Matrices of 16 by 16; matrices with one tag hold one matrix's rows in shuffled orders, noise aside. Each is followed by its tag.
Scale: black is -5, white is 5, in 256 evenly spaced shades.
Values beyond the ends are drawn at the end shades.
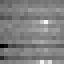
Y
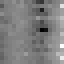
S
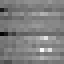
Y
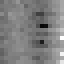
S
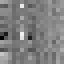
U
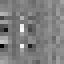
U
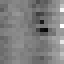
S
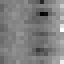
S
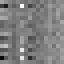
U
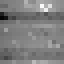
Y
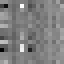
U
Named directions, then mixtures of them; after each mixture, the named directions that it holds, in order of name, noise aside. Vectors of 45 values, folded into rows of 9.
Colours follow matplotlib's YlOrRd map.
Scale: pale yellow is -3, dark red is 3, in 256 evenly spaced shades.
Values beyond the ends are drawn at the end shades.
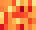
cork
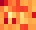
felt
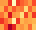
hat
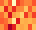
hat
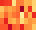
cork, felt, hat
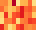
cork, hat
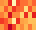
hat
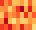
cork, felt, hat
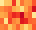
felt, hat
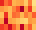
cork, felt, hat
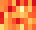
cork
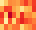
cork, felt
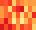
cork, felt, hat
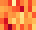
cork, felt, hat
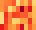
cork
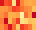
felt, hat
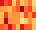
cork, felt, hat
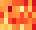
cork, felt, hat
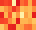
cork, felt, hat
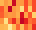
cork, felt, hat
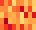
cork, felt, hat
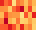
cork, felt, hat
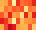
hat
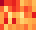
felt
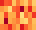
cork, felt, hat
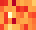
felt, hat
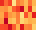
cork, felt, hat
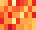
hat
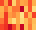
cork, felt, hat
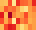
cork, felt, hat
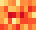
cork, felt
